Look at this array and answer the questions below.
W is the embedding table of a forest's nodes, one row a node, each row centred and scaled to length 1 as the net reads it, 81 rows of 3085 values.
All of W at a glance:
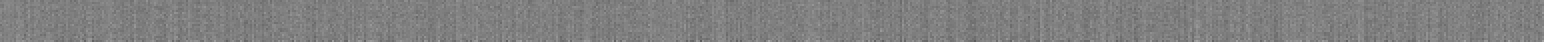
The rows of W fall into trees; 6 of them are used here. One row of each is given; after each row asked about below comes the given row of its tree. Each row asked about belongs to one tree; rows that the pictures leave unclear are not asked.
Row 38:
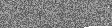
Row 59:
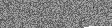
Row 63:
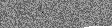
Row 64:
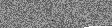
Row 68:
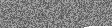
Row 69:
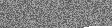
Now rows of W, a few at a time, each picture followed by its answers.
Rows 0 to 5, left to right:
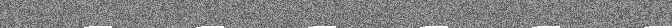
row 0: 59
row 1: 69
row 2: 63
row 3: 69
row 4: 63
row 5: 68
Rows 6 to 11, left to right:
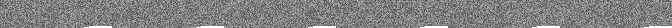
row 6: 69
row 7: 63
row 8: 63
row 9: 59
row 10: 69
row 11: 64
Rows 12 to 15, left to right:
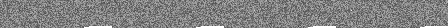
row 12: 59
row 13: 59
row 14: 68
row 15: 38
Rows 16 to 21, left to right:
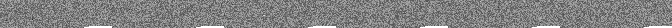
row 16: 63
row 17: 59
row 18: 68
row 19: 68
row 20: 69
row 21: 69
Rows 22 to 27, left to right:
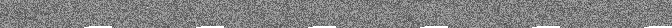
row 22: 63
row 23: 38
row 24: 38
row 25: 38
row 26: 64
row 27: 59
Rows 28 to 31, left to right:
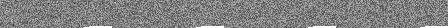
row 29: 63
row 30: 63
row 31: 64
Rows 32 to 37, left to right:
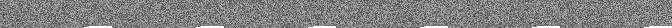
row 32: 69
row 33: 69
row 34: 64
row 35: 38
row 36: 38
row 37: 59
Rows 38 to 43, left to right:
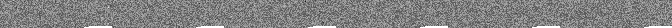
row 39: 68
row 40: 68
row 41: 68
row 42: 59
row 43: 63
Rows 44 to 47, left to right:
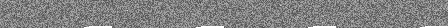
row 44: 68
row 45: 69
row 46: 59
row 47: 68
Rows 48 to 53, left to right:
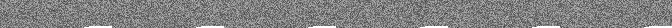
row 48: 63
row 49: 63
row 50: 63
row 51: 68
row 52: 38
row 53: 68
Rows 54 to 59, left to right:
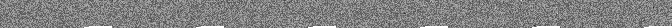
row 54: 63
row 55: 68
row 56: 59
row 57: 63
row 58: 38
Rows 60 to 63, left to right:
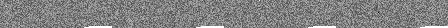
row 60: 38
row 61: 59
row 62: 63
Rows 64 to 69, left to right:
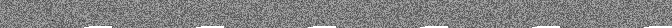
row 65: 59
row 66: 69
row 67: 68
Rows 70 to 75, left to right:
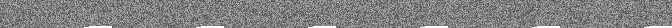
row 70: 69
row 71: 64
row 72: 59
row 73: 68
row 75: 68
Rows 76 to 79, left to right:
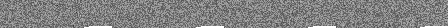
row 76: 38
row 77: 69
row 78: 59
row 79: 59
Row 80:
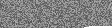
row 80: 68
